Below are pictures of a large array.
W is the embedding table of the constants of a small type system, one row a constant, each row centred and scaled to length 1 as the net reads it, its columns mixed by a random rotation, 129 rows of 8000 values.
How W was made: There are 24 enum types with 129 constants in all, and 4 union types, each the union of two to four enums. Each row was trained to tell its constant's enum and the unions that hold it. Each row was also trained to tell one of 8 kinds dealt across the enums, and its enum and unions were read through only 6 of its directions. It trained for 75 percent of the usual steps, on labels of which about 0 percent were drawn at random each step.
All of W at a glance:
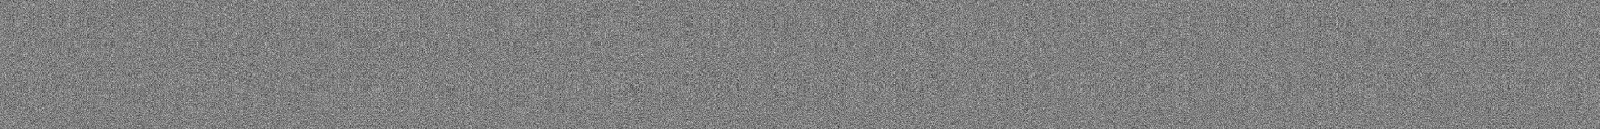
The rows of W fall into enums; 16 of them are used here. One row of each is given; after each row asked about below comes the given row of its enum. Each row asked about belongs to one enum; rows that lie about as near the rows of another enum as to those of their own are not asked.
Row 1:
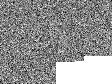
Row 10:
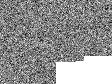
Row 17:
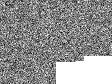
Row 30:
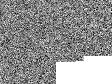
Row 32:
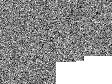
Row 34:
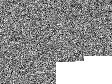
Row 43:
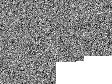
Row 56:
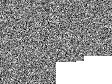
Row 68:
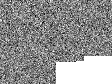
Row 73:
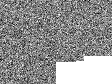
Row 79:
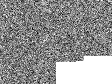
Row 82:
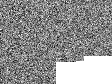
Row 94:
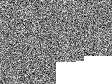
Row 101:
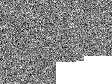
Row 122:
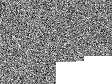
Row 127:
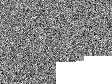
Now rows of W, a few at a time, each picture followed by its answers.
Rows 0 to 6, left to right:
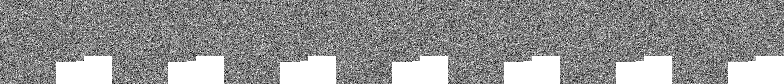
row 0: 73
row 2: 56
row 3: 68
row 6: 10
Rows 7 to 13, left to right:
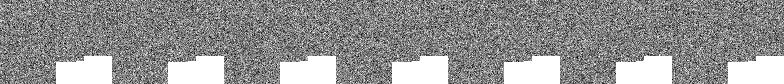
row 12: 68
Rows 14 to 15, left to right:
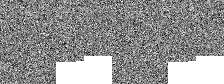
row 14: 94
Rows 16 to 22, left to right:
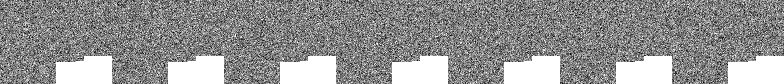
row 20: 1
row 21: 82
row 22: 127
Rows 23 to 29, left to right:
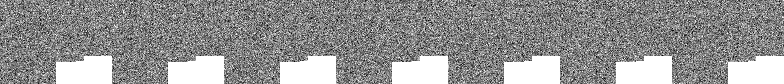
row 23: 82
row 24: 82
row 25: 17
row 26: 17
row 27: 94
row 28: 122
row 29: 101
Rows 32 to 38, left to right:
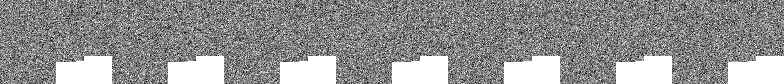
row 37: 1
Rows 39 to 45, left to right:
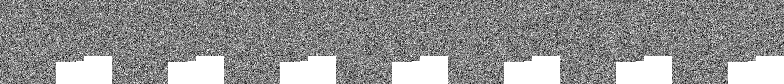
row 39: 122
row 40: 1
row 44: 17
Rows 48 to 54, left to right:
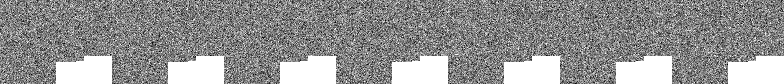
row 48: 10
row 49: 32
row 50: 10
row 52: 32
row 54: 127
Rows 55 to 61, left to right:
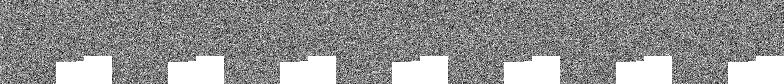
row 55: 10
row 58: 34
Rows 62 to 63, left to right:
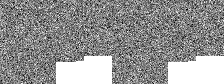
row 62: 127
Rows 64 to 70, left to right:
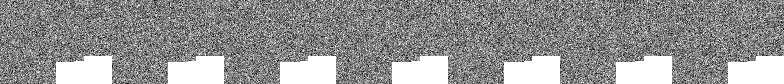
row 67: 1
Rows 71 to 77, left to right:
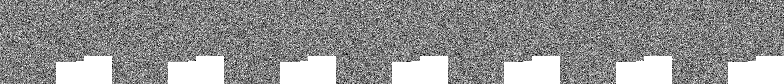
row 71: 10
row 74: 82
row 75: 82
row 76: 34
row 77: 17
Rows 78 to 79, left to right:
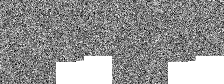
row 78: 127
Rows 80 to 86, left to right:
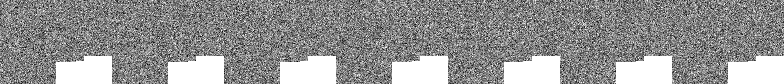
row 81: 56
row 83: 30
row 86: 43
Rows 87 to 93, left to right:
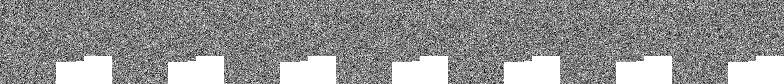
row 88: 30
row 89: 30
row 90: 30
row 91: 122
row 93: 127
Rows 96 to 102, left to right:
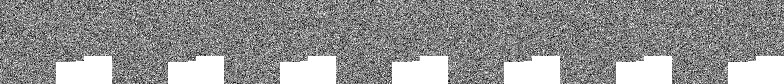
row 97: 94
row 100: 1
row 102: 1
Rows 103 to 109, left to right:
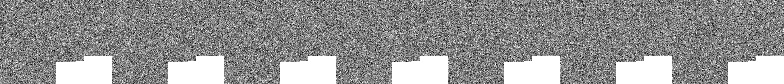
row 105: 30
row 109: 94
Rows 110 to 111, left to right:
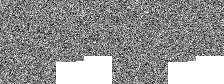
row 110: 101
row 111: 17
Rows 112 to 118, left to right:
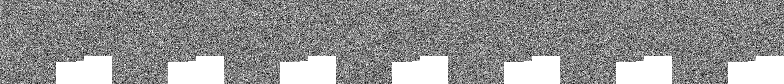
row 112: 127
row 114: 30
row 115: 68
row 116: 34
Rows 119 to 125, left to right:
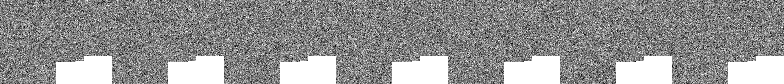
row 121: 73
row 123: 10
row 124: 68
